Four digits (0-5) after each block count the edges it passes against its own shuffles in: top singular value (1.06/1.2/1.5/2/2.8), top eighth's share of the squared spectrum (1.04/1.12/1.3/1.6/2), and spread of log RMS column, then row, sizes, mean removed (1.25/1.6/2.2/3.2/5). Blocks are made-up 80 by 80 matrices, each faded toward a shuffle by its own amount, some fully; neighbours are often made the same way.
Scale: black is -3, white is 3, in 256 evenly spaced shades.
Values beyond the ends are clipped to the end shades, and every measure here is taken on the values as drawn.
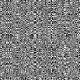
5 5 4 3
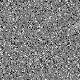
3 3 1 1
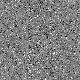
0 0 1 0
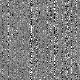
2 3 4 0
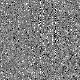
2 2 3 0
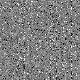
1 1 2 0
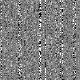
2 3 4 0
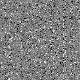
1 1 2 0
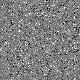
1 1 1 0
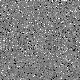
2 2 0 1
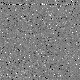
3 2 0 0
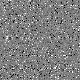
3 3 1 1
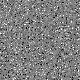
2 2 0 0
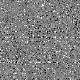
3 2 0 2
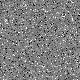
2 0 0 0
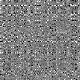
4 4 2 3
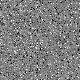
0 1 1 0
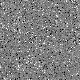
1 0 0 0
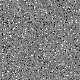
1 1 1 1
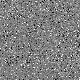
1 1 0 1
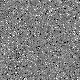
0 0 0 0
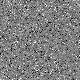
0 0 0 0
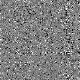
1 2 2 2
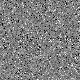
1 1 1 1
